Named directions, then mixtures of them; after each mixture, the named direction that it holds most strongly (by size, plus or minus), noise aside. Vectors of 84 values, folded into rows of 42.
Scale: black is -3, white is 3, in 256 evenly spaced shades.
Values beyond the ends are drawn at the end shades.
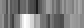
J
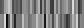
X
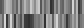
X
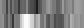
J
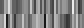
X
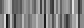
X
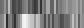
J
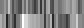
X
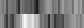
J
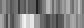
J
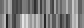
X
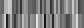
X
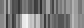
J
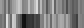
J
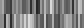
X
